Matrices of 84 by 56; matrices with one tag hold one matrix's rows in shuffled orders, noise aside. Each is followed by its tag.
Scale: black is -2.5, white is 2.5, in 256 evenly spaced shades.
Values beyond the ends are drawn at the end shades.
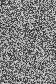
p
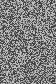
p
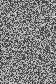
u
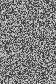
u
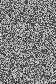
p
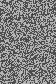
p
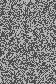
p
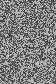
p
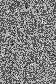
p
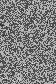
p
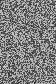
p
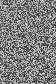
u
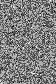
u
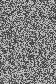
p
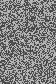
p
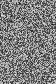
u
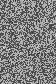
p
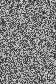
p
